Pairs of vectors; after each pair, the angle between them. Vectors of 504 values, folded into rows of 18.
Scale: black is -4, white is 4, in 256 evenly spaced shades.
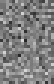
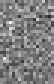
partly opposed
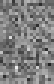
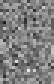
orthogonal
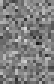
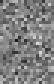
nearly opposite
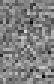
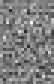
nearly opposite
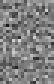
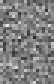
nearly opposite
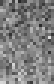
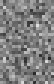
orthogonal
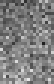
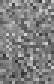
partly opposed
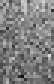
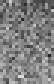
nearly opposite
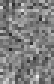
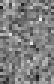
nearly opposite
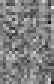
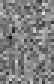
orthogonal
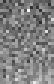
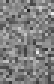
partly opposed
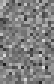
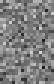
partly opposed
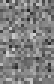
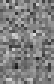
nearly parallel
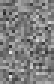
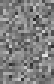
partly opposed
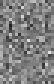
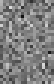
nearly opposite
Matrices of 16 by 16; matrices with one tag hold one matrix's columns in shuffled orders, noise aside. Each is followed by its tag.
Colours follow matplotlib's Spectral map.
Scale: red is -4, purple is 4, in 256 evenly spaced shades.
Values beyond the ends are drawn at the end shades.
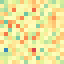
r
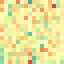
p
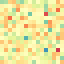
r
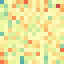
p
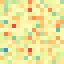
r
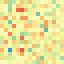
r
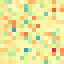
r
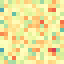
r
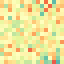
p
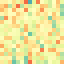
p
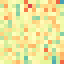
p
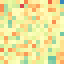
p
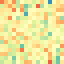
p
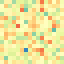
r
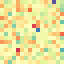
r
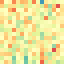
p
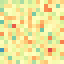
r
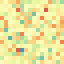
r
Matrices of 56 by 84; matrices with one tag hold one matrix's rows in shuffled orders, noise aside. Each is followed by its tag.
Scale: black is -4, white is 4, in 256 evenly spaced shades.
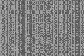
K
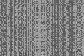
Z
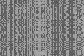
Z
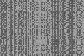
Z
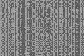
K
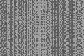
Z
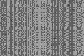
Z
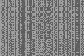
K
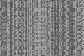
Z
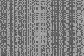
Z
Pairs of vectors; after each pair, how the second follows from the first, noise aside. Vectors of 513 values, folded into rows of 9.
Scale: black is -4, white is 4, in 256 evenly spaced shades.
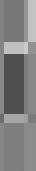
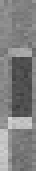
reversed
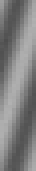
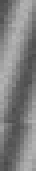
wrapped around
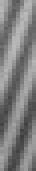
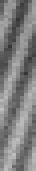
reversed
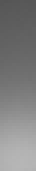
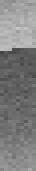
wrapped around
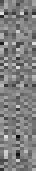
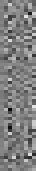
wrapped around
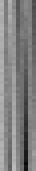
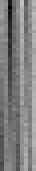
reversed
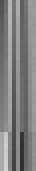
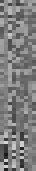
sign-scrambled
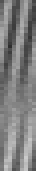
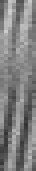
reversed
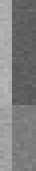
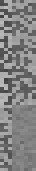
sign-scrambled
